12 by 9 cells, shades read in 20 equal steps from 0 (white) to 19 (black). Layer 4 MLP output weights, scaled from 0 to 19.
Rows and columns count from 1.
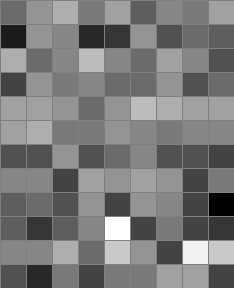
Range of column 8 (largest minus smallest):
13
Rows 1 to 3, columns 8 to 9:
10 7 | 11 12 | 9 13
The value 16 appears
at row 2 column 4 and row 12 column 2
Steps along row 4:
down up down up same down up down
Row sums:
80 109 80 95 66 78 107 86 108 101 66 101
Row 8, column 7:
8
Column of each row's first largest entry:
6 1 9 1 4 3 9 3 9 2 7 2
